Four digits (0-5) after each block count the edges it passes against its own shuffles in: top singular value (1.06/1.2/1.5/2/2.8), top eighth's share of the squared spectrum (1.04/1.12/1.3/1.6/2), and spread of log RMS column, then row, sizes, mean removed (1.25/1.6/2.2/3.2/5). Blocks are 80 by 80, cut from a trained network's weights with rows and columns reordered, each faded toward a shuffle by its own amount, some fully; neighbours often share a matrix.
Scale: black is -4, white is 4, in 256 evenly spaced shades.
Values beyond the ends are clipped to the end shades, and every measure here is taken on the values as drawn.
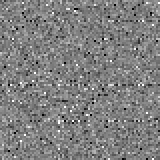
3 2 0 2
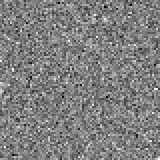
0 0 0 0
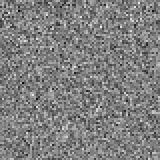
1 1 0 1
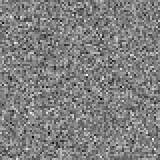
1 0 0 0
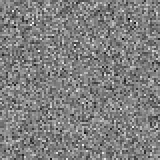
0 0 0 0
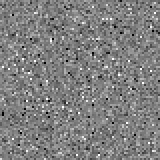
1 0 0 0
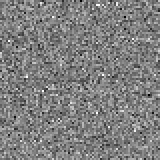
0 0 0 0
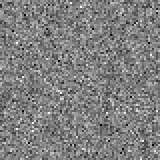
0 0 0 0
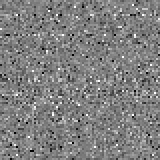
3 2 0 2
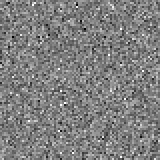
1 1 0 0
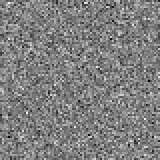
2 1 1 0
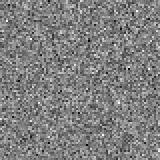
2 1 0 0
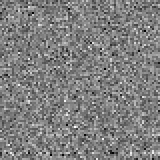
3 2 1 1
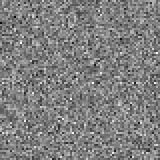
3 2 0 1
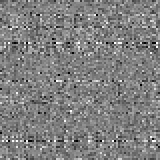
4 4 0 3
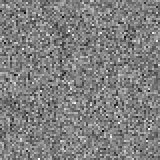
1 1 0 0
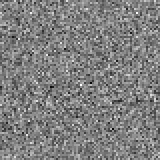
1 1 0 1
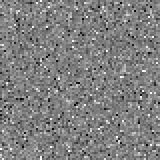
1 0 0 0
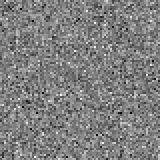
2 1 0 0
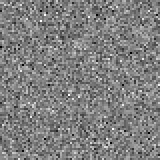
1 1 0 0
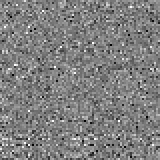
4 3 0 2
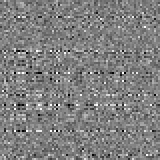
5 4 2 3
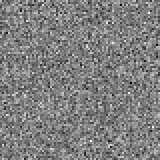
1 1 0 0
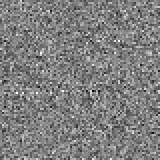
2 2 0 1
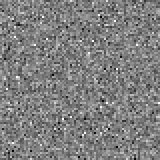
1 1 0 0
